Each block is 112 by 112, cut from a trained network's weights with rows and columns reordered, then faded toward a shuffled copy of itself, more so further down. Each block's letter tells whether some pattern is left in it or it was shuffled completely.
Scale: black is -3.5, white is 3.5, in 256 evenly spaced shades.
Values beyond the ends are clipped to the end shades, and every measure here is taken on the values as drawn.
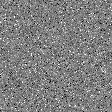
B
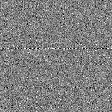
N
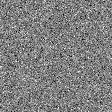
B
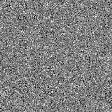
N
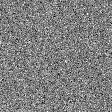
B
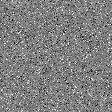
B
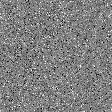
B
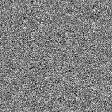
N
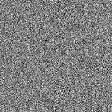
N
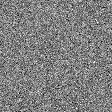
B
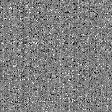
N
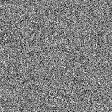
N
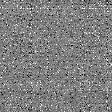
N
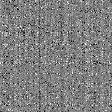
N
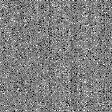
N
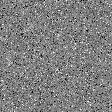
B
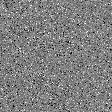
B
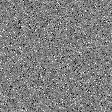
B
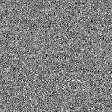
N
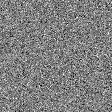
B
